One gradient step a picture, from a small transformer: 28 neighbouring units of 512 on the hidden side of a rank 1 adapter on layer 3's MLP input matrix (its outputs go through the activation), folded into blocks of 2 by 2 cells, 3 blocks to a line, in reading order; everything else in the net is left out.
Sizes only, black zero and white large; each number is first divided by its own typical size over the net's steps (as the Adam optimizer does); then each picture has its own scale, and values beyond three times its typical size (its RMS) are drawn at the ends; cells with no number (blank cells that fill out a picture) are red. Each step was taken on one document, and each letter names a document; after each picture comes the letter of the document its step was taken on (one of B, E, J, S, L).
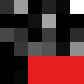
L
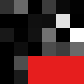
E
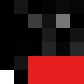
E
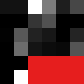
L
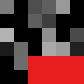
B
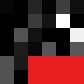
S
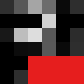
L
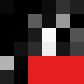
S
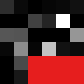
E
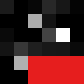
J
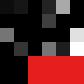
E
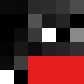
S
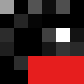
B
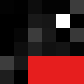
S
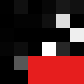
E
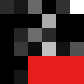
L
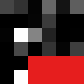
L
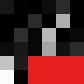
S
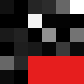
S
